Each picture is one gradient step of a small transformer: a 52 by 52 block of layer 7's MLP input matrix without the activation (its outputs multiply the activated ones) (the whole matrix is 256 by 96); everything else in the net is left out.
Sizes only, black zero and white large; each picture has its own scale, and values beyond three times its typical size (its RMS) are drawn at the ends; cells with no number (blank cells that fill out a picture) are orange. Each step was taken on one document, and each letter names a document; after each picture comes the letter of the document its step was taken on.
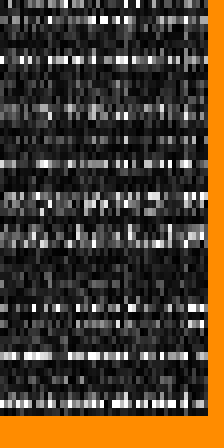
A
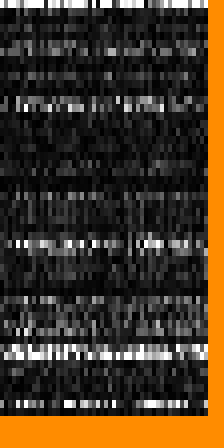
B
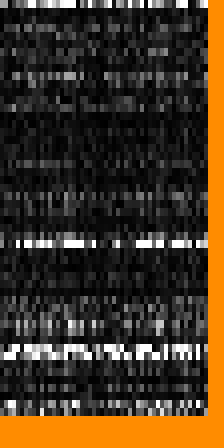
B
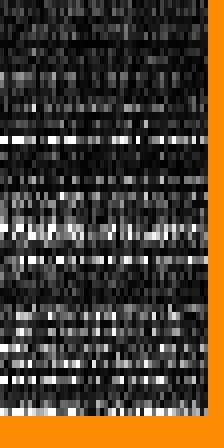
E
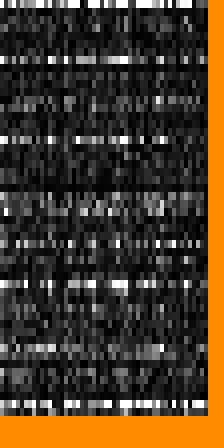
A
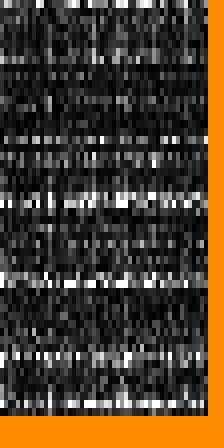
A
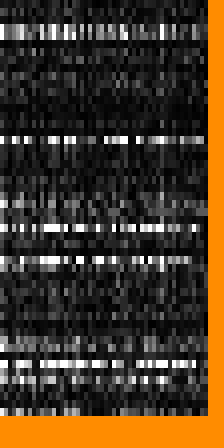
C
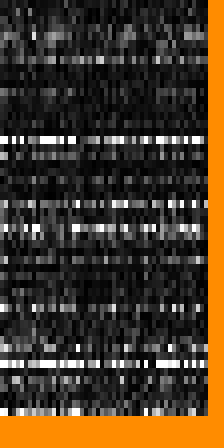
E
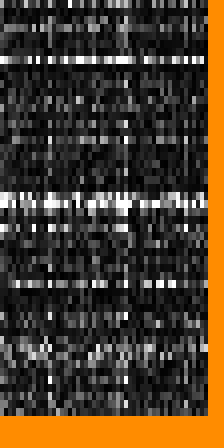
A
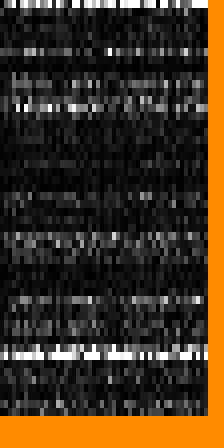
B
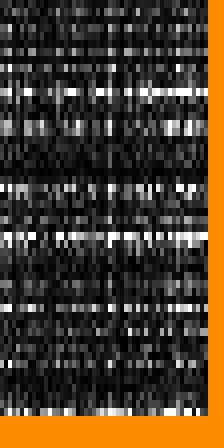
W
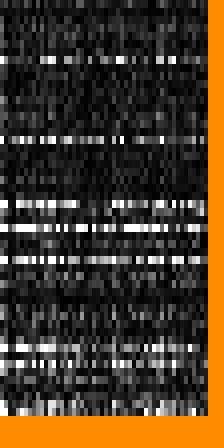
C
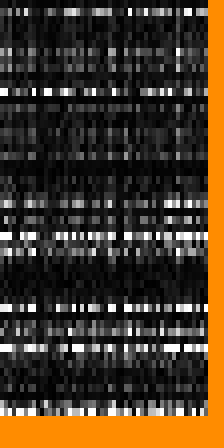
W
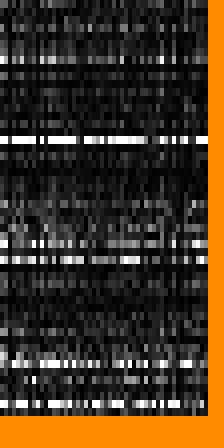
C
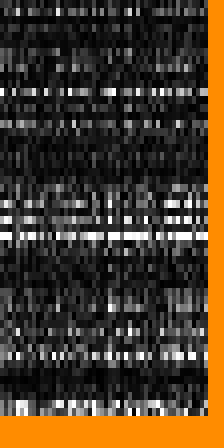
W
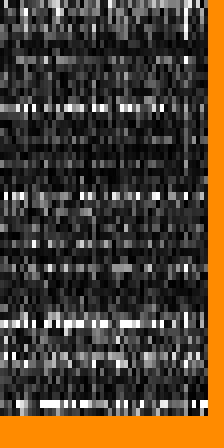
A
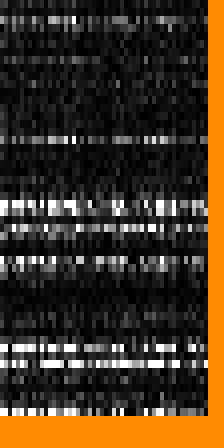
C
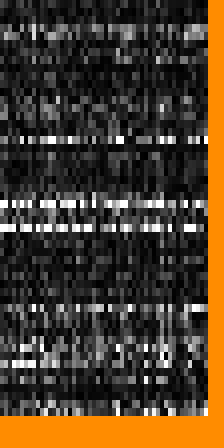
E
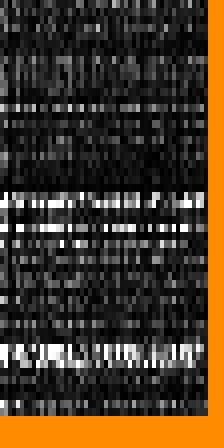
E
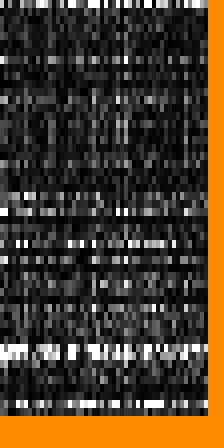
A
